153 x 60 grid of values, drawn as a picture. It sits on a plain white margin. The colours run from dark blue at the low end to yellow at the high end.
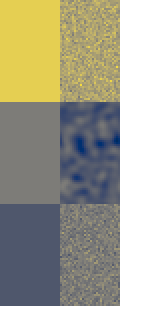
It is made of 3 by 2 panels. Panel 1,1: very high, flat. Panel 1,2: high, fine-grained. Panel 2,1: middling, flat. Panel 2,2: low, blotchy. Panel 3,1: low, flat. Panel 3,2: middling, fine-grained.
